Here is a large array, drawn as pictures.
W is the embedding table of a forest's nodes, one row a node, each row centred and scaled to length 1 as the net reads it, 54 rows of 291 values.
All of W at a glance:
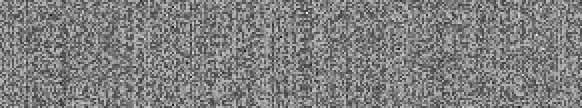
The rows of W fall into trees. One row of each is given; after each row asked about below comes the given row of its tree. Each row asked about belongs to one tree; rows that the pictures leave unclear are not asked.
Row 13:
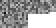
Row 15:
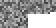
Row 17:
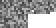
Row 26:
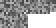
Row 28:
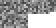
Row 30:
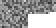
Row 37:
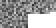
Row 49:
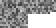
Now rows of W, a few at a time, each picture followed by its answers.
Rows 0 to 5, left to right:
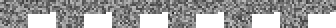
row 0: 26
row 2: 49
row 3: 13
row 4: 49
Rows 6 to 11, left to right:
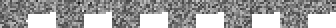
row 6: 17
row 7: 37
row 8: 37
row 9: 28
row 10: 15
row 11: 26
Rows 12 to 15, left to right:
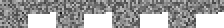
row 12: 49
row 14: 15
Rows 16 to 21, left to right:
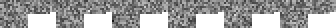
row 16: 26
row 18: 17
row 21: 17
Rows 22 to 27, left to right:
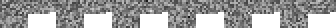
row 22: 13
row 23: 17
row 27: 49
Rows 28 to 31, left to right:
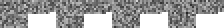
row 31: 26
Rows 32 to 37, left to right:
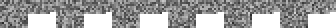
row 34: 49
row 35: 30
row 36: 13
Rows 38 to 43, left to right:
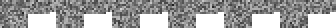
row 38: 17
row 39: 15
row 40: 26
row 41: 28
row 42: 30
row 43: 15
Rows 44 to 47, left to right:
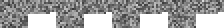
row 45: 15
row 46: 28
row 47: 28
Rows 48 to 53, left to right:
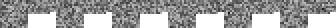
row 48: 15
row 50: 13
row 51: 30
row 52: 13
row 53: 15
